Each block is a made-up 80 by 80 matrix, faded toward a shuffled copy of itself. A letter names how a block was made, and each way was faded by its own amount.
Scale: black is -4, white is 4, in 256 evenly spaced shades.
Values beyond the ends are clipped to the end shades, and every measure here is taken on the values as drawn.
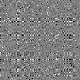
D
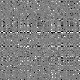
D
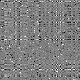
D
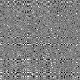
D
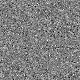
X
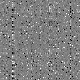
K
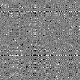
D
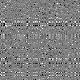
D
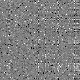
K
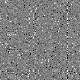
K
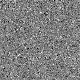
X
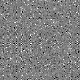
K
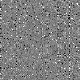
K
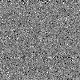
X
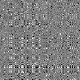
D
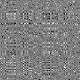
D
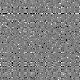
D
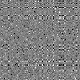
D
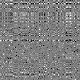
D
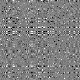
D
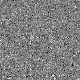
X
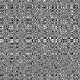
D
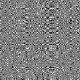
D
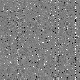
K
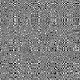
D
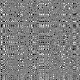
D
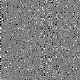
K
